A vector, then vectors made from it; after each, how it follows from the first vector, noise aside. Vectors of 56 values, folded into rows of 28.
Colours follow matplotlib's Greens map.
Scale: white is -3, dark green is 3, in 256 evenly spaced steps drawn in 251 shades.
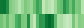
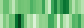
wrapped around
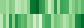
reversed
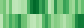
reversed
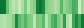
wrapped around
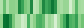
wrapped around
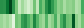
wrapped around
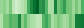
reversed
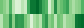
reversed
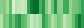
reversed
